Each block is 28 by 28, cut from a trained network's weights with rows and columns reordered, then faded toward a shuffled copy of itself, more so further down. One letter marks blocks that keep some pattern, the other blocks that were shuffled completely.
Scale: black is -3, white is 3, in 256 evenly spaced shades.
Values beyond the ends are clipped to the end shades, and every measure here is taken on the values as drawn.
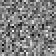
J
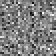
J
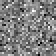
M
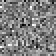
J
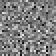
J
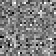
J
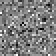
M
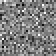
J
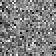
M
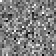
M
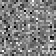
M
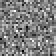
M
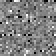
J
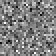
M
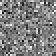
J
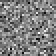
M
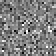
J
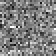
J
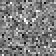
M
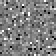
M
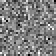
M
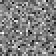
M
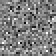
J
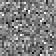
M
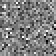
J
